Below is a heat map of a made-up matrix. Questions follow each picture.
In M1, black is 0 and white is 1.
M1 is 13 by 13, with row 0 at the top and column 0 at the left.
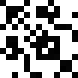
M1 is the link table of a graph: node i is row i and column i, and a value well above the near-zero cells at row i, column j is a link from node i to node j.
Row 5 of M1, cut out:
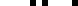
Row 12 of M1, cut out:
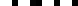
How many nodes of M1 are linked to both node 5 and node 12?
7
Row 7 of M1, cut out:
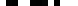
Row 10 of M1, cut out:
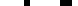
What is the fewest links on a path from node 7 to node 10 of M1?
1
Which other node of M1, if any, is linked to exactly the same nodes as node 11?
node 10
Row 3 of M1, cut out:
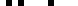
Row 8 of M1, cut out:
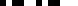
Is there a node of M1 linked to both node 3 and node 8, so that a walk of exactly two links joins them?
yes
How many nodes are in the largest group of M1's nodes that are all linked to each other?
5
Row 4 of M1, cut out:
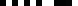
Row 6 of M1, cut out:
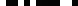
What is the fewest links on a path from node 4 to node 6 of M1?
2
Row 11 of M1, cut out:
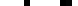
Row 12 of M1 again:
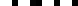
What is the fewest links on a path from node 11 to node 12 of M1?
1
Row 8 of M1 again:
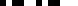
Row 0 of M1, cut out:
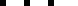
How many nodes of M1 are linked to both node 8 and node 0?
6
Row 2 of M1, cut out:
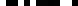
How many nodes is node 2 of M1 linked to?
5
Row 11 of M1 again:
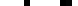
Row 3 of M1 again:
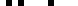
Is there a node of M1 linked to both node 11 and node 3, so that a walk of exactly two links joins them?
yes
